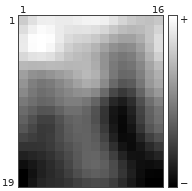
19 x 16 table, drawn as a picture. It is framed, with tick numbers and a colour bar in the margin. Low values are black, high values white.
Ninth with the highest average: top left. Ninth with the lowest average: bottom right. Slope: up to the top.
